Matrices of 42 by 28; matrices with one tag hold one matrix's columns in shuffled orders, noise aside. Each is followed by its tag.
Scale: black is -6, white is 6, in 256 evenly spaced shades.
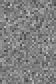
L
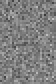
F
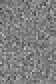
F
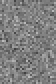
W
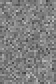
W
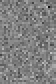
F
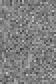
W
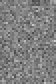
W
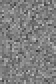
L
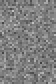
W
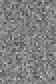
F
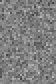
F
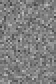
L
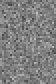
L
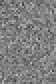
L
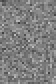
W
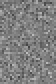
F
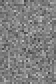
W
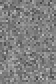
F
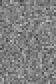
W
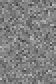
L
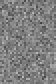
F
